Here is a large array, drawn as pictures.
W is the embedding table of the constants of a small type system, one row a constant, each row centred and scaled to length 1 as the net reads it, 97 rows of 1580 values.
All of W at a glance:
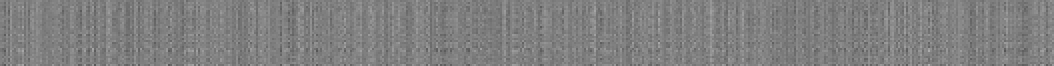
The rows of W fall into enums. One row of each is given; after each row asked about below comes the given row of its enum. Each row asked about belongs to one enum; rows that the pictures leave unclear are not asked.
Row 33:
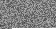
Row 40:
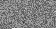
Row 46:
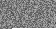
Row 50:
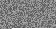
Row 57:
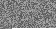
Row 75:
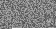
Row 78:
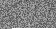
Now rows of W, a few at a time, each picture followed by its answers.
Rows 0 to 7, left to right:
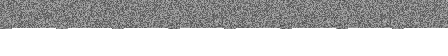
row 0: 57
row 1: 78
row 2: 50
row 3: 75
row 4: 50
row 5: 33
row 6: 75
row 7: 50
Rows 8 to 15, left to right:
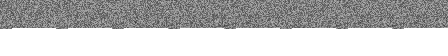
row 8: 46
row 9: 57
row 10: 40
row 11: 75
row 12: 33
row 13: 50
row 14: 33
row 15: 33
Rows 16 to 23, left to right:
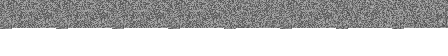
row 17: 57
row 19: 57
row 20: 50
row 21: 57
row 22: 46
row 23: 75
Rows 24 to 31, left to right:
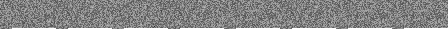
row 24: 75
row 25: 46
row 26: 78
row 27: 46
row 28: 57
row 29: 46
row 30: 57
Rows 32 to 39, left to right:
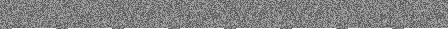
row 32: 50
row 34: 46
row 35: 57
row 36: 46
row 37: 46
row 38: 75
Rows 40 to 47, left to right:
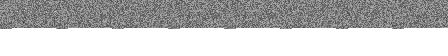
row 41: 75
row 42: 50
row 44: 57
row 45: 50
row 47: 33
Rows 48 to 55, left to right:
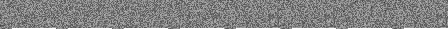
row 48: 33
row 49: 50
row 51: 57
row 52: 75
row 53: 75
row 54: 78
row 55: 75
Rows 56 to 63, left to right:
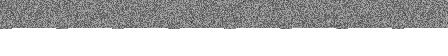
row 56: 46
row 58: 50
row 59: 40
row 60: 78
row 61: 75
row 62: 33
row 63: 46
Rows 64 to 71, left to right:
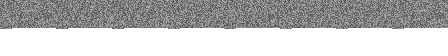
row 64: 57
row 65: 46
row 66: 46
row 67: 50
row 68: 75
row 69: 50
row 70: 50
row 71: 57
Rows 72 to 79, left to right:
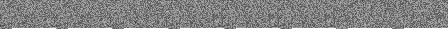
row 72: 33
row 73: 33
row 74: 40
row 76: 75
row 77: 75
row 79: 57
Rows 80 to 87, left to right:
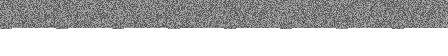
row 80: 75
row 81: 57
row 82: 75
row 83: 50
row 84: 46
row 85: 40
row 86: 78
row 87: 46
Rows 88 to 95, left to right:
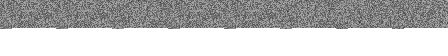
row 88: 57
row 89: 57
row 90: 78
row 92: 57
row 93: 78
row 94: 40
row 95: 46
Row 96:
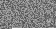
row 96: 75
